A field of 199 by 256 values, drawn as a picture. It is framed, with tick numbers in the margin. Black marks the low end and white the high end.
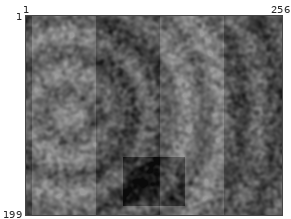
Stripes: upright, repeating 2 times. Ninth with the lowest average: bottom middle. Rings: centred on the middle left. Odd patch: lower, in the bottom middle.
